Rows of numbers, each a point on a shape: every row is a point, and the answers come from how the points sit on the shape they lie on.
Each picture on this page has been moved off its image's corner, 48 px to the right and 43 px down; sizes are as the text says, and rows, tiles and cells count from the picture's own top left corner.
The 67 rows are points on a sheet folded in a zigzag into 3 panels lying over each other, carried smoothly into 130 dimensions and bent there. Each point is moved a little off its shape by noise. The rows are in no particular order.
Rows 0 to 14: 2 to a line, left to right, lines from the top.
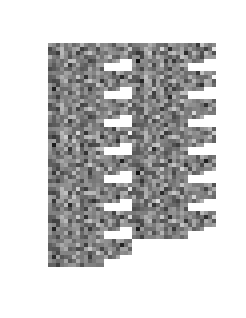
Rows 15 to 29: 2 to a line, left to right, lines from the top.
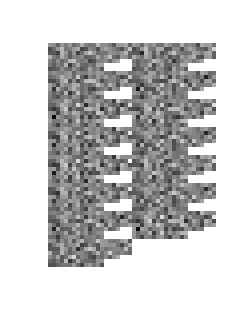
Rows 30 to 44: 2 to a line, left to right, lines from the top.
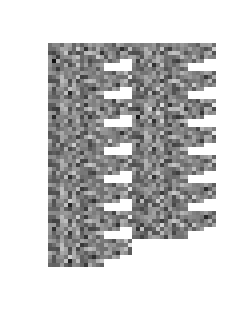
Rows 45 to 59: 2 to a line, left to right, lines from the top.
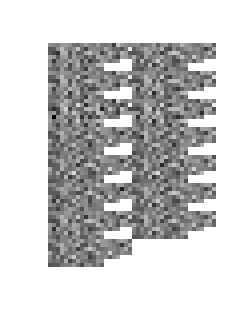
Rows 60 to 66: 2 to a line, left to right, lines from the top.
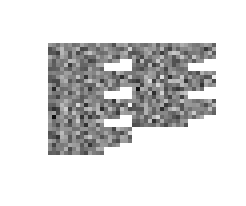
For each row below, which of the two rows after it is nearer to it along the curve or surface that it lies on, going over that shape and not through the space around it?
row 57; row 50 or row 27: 27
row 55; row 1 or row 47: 1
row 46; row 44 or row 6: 44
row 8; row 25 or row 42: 25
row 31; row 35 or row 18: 35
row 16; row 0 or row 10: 0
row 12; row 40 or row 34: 34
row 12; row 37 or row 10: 37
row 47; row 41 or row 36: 36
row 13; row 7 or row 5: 5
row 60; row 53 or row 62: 53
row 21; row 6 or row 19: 19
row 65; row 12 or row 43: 43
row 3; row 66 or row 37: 66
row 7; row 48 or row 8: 48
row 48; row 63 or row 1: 63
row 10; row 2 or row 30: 30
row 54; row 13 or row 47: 47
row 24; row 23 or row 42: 42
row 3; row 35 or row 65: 65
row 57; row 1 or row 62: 1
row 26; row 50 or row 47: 47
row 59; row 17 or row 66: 17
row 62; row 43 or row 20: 43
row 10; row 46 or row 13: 46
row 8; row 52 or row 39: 52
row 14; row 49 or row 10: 49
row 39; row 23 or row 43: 43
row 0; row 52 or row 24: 24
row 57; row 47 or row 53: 47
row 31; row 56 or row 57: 56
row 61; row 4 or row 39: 39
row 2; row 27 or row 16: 27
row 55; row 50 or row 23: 23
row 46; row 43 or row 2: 43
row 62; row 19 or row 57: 19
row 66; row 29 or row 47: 47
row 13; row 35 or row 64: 64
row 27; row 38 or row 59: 59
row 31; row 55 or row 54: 54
